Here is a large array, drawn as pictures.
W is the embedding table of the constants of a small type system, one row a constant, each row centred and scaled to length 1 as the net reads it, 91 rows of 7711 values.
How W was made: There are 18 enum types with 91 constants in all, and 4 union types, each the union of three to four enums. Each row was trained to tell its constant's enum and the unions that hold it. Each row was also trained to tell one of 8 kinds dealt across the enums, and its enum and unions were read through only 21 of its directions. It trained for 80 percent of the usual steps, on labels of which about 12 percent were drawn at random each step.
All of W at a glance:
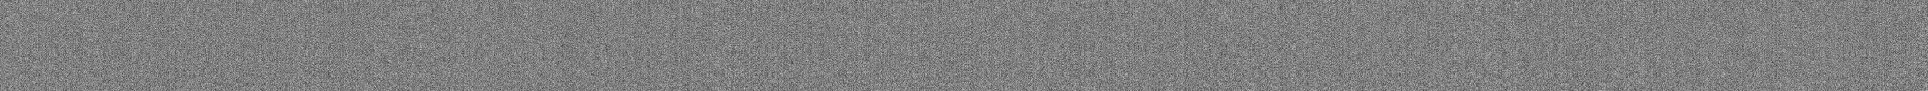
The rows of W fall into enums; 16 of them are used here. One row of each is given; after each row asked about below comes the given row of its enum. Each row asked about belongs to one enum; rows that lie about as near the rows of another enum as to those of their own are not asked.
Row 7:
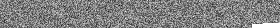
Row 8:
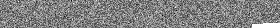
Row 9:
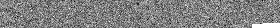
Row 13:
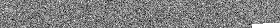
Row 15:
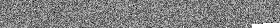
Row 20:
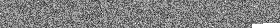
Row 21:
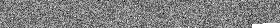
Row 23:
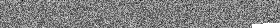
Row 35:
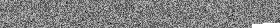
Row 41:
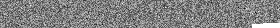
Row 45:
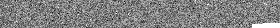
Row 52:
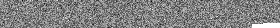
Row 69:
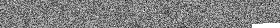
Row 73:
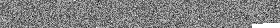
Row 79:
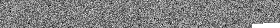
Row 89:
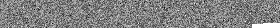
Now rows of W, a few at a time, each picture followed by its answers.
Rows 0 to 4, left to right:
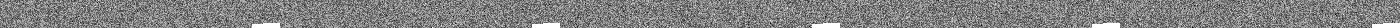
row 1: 52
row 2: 69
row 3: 69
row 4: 79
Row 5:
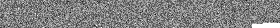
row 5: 9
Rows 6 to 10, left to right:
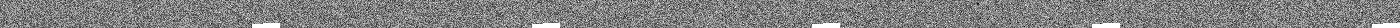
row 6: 79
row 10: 52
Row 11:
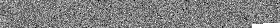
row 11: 73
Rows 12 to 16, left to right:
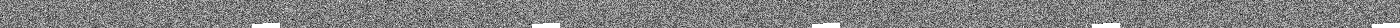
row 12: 7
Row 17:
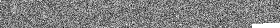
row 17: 79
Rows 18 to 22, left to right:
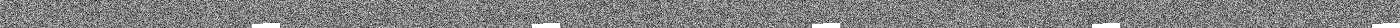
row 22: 8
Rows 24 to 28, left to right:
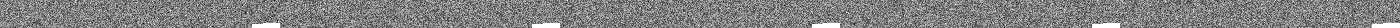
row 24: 8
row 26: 45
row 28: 9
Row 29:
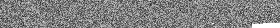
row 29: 41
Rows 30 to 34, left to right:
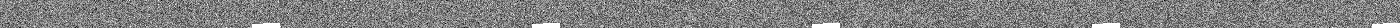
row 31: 15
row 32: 21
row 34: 45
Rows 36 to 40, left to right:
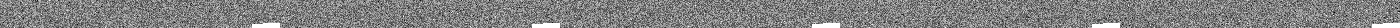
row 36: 21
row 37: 23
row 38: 41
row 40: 9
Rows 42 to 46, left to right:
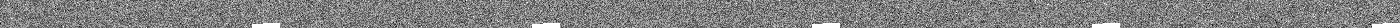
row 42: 15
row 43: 35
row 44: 7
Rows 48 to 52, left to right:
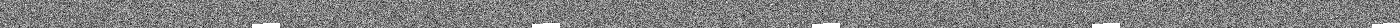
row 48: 21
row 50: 8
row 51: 79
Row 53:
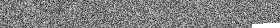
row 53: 41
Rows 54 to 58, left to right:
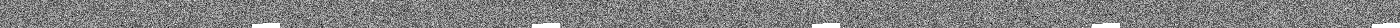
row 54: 69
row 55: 69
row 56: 15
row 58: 41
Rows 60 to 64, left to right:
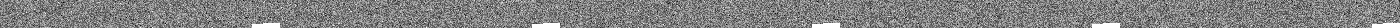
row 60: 41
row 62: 52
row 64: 7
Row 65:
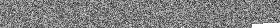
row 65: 52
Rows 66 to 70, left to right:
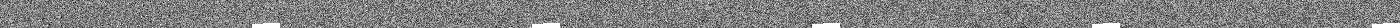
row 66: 35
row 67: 79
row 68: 20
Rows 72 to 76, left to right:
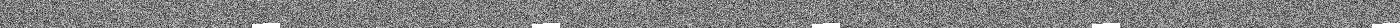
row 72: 21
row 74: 73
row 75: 7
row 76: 7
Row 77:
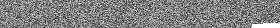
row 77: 8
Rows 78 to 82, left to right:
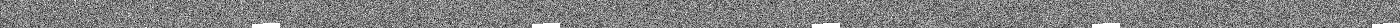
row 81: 69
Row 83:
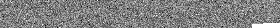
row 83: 13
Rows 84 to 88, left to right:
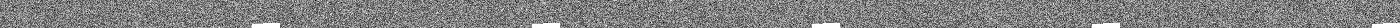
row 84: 45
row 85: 45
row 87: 52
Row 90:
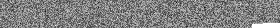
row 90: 45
